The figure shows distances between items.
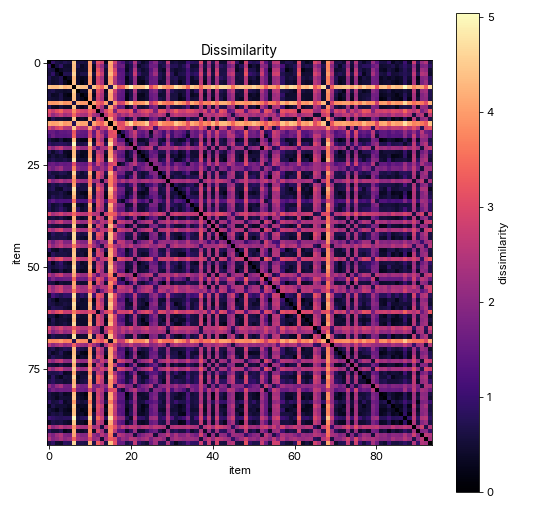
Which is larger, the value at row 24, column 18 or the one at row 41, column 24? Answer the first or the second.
the second
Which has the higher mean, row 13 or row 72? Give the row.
13
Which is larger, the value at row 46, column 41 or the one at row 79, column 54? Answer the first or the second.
the first
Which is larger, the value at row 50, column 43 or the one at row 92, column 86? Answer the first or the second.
the second
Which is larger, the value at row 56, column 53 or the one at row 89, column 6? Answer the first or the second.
the second
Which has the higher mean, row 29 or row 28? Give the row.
29
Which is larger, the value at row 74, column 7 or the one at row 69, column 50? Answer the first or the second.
the second
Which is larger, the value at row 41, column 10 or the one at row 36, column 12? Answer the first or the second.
the first
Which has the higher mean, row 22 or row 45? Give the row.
45
